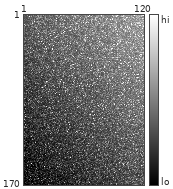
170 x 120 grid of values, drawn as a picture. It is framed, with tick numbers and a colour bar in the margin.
Ninth with the highest average: top right. Ninth with the lowest average: bottom left. Mirror symmetry: none. Average level on the scale: 40%. Slope: up to the top right. Odd rows or columns: none. Grain: fine.
